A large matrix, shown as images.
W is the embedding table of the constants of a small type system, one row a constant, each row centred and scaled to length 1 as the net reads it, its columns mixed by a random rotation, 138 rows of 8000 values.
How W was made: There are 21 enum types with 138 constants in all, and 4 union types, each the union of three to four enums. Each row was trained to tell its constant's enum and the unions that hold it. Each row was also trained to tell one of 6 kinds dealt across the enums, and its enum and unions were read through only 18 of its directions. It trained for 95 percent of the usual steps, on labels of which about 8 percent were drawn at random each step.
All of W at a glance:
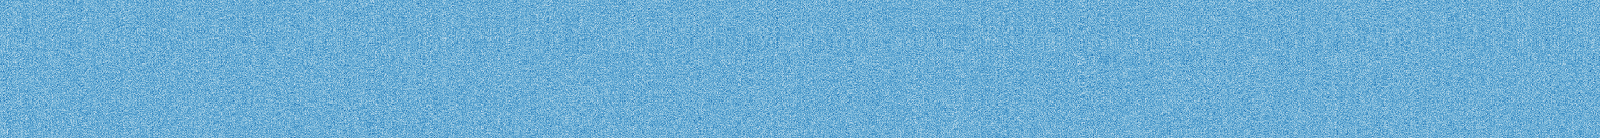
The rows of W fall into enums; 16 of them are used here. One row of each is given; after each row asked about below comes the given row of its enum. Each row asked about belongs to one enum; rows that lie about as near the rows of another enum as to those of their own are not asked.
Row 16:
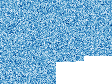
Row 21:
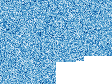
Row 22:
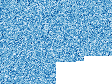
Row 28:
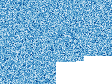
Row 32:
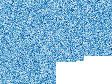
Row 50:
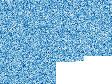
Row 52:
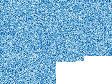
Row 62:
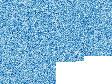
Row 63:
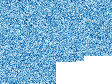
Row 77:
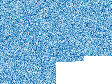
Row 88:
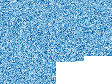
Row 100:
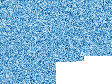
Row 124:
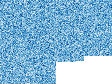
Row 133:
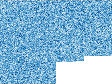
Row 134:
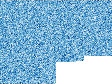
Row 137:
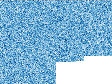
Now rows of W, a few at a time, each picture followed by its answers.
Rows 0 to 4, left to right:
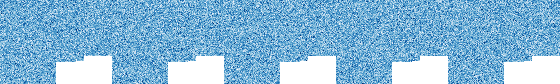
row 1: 16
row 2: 50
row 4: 100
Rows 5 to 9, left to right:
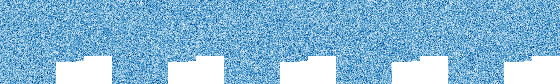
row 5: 137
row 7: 21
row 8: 52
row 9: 32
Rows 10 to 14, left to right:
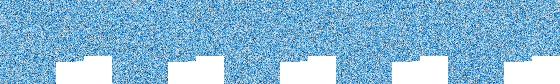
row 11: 133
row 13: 100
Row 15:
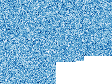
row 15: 21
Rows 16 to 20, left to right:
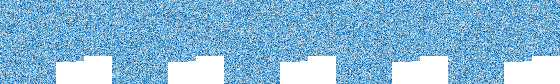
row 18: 50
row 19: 133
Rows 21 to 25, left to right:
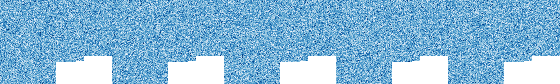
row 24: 63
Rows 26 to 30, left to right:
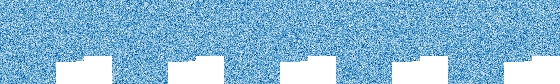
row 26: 22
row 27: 50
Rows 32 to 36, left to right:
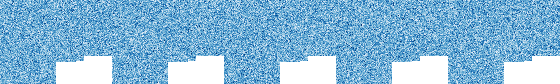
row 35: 134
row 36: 21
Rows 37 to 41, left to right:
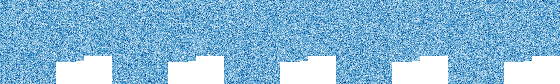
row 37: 63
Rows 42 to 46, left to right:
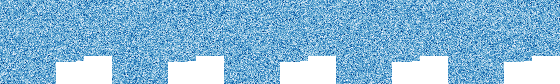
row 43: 133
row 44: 100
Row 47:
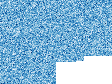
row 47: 50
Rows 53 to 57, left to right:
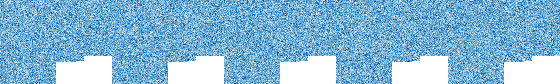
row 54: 88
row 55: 124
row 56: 63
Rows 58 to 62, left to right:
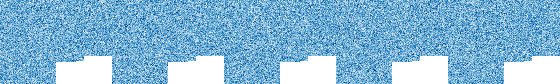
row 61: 32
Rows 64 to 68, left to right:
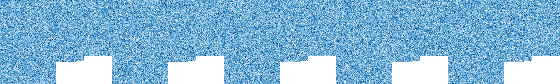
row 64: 63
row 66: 100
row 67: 21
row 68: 50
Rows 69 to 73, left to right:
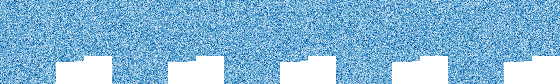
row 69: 134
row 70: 77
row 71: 63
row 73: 52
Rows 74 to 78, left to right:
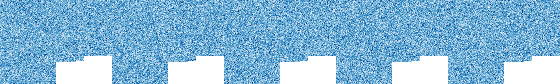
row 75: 88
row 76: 52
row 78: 22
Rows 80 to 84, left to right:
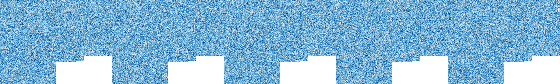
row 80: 63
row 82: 16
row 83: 32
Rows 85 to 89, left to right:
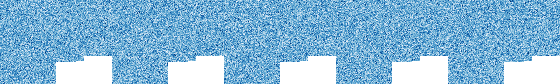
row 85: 52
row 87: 22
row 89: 124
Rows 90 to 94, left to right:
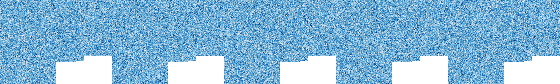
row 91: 28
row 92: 137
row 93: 137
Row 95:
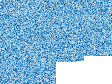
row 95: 88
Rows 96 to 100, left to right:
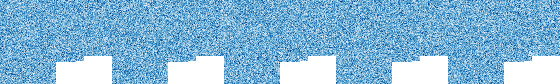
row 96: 22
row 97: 52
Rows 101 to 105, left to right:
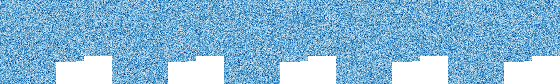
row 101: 100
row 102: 133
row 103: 62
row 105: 22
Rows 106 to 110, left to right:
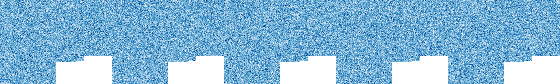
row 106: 32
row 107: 50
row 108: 21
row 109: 137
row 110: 133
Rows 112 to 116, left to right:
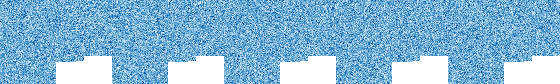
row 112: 21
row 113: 28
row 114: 28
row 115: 134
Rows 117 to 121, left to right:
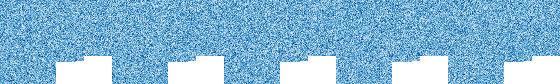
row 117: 88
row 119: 88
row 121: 134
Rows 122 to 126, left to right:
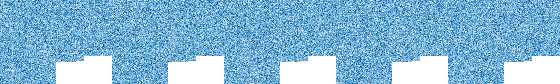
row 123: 22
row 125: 133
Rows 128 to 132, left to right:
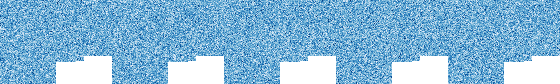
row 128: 28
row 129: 62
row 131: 134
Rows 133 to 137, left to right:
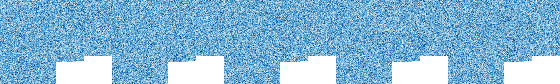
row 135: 137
